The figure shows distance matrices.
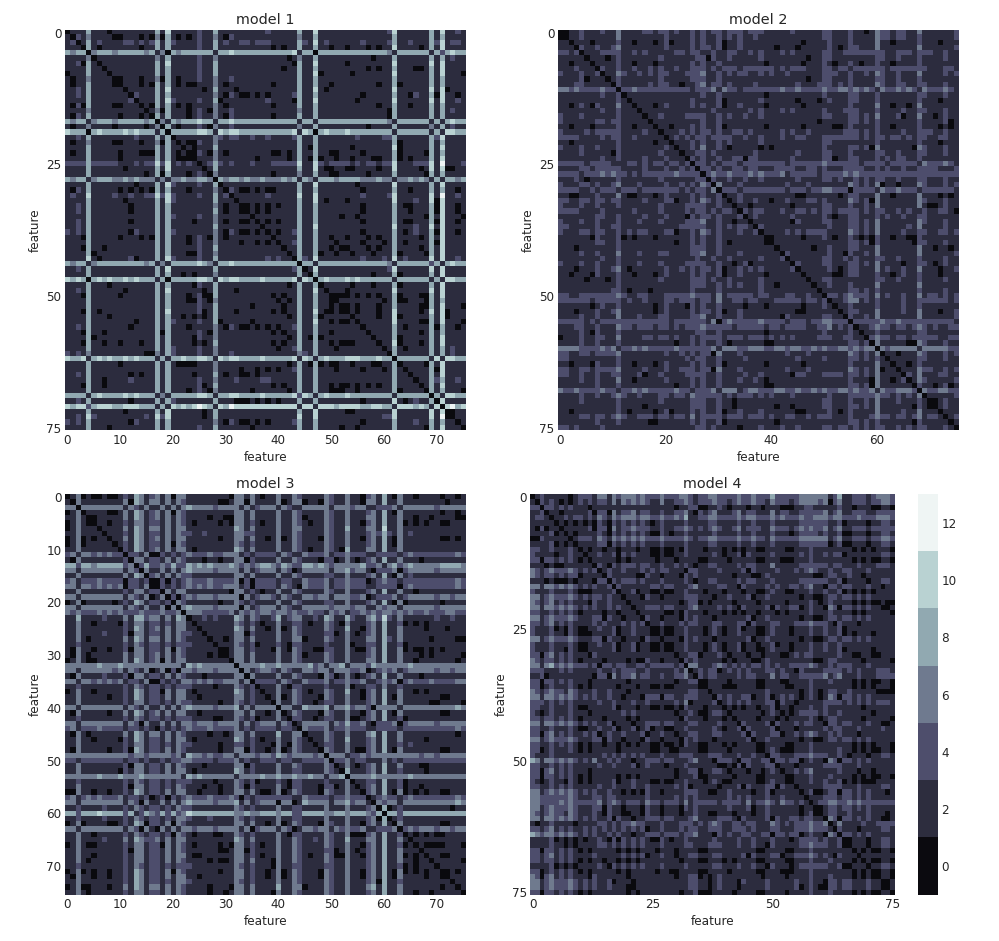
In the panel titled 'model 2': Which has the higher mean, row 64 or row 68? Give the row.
68
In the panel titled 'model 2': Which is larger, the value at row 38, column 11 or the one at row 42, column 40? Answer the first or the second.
the first
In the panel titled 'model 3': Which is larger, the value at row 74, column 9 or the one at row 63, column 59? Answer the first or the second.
the second
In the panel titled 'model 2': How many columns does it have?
76
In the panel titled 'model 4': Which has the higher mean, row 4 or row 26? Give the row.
4
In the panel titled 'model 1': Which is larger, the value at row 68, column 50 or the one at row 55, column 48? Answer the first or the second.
the second
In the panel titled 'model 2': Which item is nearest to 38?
22
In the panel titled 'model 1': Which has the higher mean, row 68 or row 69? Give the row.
69
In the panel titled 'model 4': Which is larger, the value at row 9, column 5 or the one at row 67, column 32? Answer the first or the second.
the second
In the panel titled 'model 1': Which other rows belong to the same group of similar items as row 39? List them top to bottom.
0, 1, 2, 3, 5, 6, 7, 8, 9, 10, 11, 12, 13, 14, 15, 16, 18, 20, 21, 22, 23, 24, 25, 26, 27, 29, 30, 31, 32, 33, 34, 35, 36, 37, 38, 40, 41, 42, 43, 45, 46, 48, 49, 50, 51, 52, 53, 54, 55, 56, 57, 58, 59, 60, 61, 63, 64, 65, 66, 67, 68, 70, 72, 73, 74, 75
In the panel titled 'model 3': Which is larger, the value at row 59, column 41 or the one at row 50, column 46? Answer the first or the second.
the second
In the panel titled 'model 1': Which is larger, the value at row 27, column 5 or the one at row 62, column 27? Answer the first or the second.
the second
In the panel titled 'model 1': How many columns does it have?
76
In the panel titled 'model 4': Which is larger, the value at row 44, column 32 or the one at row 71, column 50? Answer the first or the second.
the first
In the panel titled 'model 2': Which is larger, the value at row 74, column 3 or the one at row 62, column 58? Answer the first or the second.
the second
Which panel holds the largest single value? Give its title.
model 1
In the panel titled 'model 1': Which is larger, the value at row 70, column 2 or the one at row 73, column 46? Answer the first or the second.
the first
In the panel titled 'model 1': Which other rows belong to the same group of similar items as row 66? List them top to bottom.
0, 1, 2, 3, 5, 6, 7, 8, 9, 10, 11, 12, 13, 14, 15, 16, 18, 20, 21, 22, 23, 24, 25, 26, 27, 29, 30, 31, 32, 33, 34, 35, 36, 37, 38, 39, 40, 41, 42, 43, 45, 46, 48, 49, 50, 51, 52, 53, 54, 55, 56, 57, 58, 59, 60, 61, 63, 64, 65, 67, 68, 70, 72, 73, 74, 75
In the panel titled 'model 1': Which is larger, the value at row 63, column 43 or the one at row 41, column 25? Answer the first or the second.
the second
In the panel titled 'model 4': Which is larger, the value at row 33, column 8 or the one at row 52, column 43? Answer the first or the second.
the first
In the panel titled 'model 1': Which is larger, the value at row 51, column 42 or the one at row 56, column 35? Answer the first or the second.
the second
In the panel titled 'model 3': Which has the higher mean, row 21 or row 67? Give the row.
21
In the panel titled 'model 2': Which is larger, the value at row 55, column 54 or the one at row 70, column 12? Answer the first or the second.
the first
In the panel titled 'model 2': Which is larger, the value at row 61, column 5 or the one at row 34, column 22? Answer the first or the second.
the first
